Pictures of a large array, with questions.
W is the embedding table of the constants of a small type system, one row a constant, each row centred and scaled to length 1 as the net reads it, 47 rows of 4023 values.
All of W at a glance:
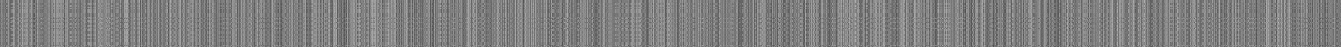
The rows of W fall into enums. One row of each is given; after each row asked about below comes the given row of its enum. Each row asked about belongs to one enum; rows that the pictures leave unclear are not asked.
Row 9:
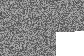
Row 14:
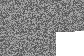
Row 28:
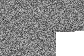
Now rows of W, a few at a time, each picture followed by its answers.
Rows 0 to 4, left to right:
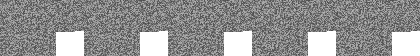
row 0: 14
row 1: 14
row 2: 14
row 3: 9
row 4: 9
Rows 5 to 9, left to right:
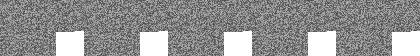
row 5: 14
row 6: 14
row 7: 9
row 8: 14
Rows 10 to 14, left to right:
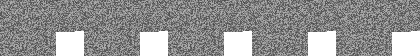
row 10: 9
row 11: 9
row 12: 9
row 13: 14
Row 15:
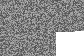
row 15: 14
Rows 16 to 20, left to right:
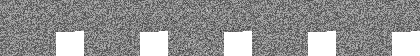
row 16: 14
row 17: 9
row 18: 28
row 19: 14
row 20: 9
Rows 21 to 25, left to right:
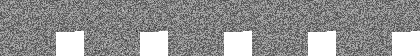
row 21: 9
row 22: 28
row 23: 14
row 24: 14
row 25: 9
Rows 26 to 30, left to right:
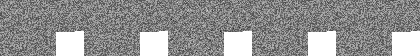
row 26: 9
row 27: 14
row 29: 9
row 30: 9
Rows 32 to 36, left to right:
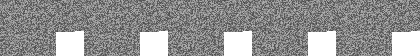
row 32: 14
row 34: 9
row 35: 9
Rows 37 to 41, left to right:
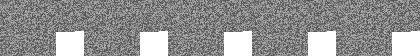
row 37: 14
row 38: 9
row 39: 14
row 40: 14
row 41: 14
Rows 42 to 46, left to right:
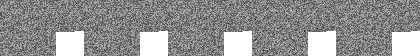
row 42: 9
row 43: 9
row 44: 9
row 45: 28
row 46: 14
